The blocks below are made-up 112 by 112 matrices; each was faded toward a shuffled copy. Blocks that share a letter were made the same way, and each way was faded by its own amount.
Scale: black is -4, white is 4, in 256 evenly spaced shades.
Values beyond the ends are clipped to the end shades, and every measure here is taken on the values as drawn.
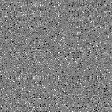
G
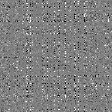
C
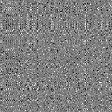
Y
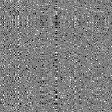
Y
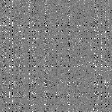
C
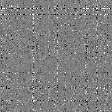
C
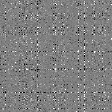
C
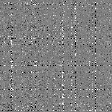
C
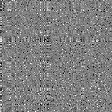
Y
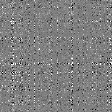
C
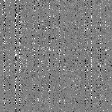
C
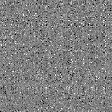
G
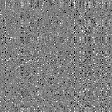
Y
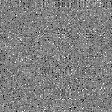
G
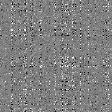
C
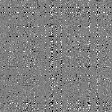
C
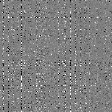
C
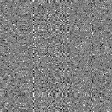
Y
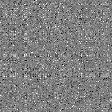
G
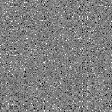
G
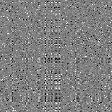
Y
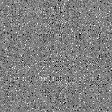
G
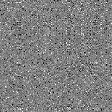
G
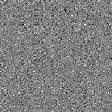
G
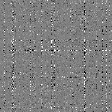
C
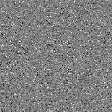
G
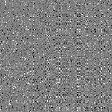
Y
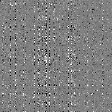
C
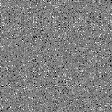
G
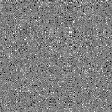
G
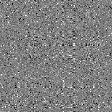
G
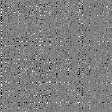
C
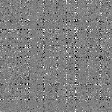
C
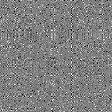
Y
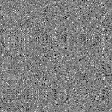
G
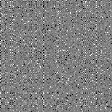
Y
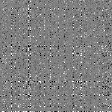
C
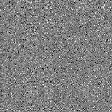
G
